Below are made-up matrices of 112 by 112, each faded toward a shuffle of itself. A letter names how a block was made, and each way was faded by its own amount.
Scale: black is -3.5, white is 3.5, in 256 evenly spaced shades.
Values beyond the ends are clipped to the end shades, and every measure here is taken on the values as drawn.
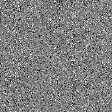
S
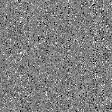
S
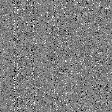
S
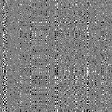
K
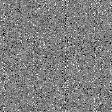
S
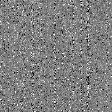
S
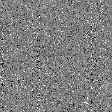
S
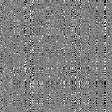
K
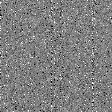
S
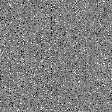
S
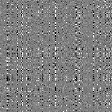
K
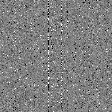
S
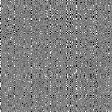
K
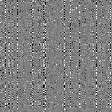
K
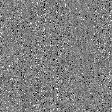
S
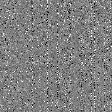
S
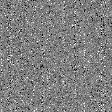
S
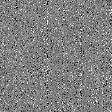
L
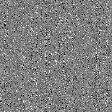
L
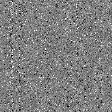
S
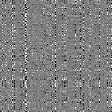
K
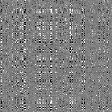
K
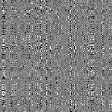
K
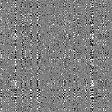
K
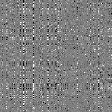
K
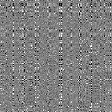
K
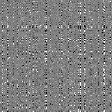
K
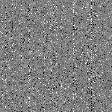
L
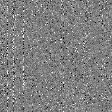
L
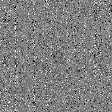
L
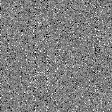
S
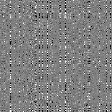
K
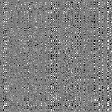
K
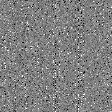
L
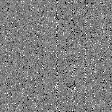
L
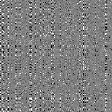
K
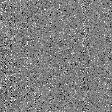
S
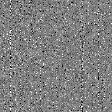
S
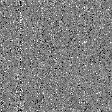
S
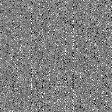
S
